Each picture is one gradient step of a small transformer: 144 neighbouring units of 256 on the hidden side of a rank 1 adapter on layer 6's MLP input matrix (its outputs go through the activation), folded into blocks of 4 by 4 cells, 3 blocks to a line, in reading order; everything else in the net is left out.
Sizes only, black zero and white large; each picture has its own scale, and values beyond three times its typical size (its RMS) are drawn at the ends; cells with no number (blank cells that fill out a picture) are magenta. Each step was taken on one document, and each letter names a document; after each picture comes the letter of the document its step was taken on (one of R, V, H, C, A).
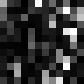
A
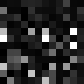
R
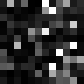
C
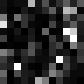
A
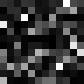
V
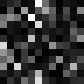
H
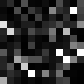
V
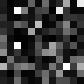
C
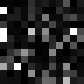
R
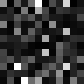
H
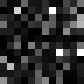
V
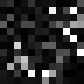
V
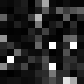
C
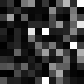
V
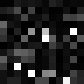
R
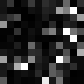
A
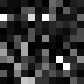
H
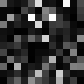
H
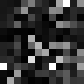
C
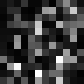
V
